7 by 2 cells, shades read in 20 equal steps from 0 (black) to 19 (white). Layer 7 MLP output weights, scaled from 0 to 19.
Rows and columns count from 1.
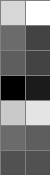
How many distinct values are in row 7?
1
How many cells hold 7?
2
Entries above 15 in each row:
2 0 0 0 1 0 0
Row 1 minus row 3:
9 14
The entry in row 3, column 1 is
7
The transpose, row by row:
16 8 7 0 15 8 6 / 19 5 5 2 17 7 6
